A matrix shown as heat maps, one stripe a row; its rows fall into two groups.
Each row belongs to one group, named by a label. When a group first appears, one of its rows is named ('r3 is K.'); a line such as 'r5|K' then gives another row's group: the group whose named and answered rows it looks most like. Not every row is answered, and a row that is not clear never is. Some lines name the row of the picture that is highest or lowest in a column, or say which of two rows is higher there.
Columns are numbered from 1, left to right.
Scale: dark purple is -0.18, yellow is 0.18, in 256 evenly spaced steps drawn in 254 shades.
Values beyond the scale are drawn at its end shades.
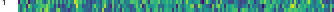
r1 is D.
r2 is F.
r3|F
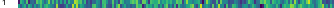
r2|F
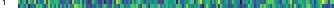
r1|F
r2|D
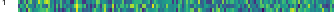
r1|F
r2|D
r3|F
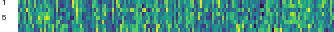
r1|F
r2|F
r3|D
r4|F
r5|F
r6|F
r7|D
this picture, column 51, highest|2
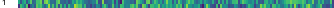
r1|F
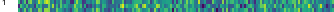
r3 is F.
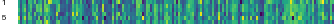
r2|F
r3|F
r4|F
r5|F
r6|F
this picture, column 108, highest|5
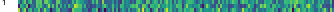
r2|D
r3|F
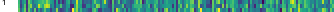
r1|F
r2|F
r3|F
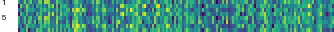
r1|F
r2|D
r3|D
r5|F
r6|F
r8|D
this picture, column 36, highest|6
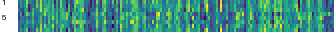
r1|D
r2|D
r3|D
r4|D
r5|D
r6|D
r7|D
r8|D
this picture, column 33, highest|3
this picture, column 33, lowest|5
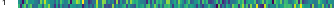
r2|F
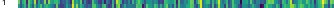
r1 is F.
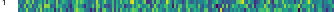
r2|F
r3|D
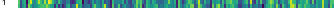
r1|F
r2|F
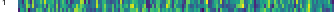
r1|D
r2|D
